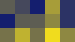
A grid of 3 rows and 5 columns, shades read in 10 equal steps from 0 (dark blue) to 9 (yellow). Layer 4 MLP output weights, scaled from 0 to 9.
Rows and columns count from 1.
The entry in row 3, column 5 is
5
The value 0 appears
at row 1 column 3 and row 2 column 1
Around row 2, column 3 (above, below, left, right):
0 4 3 5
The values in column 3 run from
0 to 4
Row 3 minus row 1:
1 5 4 3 4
